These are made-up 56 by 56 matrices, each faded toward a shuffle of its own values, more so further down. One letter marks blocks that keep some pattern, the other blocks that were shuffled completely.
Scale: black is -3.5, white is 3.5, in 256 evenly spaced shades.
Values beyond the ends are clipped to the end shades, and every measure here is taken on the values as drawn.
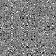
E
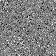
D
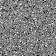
D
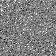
D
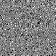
E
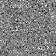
E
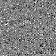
E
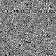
E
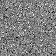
D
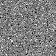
D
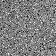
D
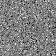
D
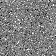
D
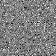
E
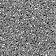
D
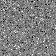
D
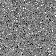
D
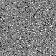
E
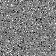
D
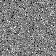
D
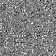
E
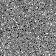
D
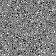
E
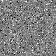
E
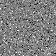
D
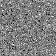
E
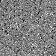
D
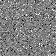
D
